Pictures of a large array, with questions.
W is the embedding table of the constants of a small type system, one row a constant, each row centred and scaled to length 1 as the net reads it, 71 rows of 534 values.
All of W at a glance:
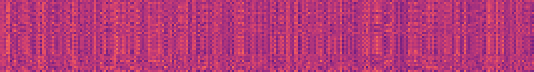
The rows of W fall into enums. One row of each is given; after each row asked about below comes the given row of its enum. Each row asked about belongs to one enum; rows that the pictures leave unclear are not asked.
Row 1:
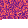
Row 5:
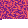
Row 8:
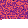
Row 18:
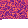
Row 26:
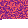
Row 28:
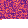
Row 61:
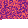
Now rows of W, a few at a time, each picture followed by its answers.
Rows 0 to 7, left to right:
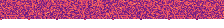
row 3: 61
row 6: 8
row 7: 26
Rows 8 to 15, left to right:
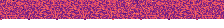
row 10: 5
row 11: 5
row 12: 28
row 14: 5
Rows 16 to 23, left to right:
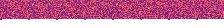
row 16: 5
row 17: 26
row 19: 8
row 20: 26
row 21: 8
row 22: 5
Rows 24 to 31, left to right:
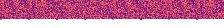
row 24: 28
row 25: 61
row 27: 8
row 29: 5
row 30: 28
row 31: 61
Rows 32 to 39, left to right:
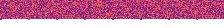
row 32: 26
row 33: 1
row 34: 8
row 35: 61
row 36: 18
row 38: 5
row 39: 8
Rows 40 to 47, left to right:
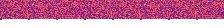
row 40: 5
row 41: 26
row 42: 8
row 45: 26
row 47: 8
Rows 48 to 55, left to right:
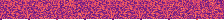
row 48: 5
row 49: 26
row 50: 61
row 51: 5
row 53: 5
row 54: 18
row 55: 28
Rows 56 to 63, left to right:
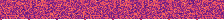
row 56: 8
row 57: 61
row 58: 18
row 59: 8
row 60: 61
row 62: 28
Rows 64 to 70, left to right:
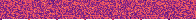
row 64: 5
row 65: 28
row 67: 8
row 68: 1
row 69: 8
